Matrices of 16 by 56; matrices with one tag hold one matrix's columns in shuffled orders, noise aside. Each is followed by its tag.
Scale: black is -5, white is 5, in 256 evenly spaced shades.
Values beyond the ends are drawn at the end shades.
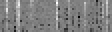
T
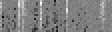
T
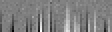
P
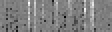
T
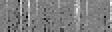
T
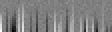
P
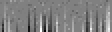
P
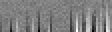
P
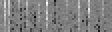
T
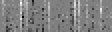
T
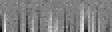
P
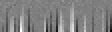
P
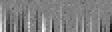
P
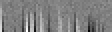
P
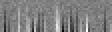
P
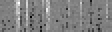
T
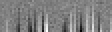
P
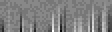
P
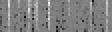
T
